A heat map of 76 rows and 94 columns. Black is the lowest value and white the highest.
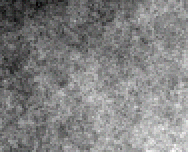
Histogram: bell-shaped. Slope: up to the bottom right. Grain: blotchy. Ninth with the highest average: bottom right. Ninth with the lowest average: top left. Odd rows or columns: none. Stripes: none.
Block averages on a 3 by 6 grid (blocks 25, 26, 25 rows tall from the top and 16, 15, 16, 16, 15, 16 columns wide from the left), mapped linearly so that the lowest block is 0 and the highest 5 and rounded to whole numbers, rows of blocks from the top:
0 1 1 2 3 3 / 1 2 3 3 3 4 / 2 2 3 4 5 5
